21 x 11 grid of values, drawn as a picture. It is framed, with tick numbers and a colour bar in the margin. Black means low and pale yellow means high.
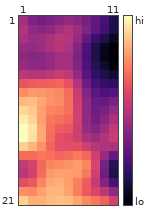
Mirror symmetry: none. Slope: up to the bottom left. Lone odd cells: none. Ninth with the highest average: middle left. Ninth with the lowest average: top right. Roughest part: bottom right.
